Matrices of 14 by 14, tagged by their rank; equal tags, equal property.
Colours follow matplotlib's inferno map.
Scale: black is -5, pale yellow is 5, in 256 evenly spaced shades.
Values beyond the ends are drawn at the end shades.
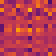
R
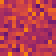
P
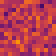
P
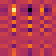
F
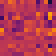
R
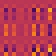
F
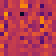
R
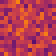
P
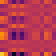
F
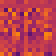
R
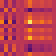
F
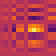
F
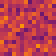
P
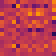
R
